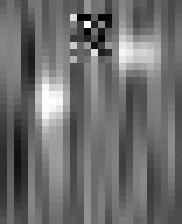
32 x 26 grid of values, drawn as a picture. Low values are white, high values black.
Grain: streaks running down. Mirror symmetry: none. Odd patch: rougher, in the top middle. Slope: none. Dips: two. Average level on the scale: 60%. Roughest part: top middle.
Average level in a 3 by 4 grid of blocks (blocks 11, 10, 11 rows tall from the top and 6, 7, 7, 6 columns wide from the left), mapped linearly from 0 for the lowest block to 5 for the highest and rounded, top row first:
3 3 2 2
4 0 3 3
5 2 3 4
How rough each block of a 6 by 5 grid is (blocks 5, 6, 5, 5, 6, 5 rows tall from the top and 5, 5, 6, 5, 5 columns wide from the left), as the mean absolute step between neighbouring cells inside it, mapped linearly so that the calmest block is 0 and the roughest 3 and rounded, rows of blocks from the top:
0 0 3 1 0 / 0 0 2 1 0 / 0 1 0 0 0 / 1 1 0 0 0 / 1 0 0 0 0 / 1 0 0 0 0
